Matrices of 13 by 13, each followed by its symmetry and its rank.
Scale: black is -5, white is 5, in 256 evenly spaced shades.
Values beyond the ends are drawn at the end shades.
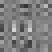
neither, rank two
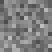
neither, full rank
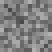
symmetric, full rank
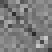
symmetric, full rank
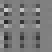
neither, rank one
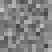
neither, full rank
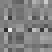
neither, rank two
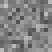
symmetric, full rank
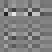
neither, rank one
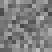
neither, full rank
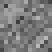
symmetric, full rank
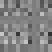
neither, rank two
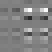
neither, rank one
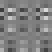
neither, rank one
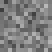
neither, full rank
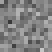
neither, full rank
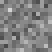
symmetric, full rank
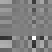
neither, rank one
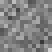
symmetric, full rank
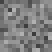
symmetric, full rank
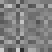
neither, rank two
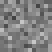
neither, full rank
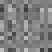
neither, rank two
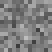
neither, full rank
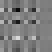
neither, rank one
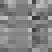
neither, rank two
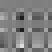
neither, rank one
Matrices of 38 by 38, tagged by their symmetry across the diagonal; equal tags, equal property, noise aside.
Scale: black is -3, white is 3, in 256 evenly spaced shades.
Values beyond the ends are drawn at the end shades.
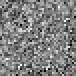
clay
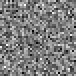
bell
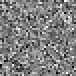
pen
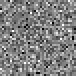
clay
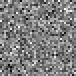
pen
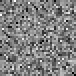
clay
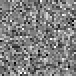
pen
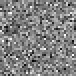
bell
